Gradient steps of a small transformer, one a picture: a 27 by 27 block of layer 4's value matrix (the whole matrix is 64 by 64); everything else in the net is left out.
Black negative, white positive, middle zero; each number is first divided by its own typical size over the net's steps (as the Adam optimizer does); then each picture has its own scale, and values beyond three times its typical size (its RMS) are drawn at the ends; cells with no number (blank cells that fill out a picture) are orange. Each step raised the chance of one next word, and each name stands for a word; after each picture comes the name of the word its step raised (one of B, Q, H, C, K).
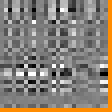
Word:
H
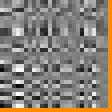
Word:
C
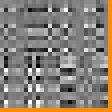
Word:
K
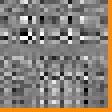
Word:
K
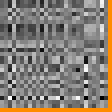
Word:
C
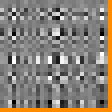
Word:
K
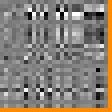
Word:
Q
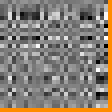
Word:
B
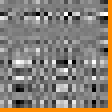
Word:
K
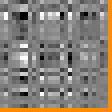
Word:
Q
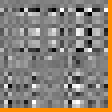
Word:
K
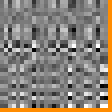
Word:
C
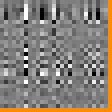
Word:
H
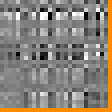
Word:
Q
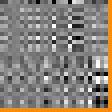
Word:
K
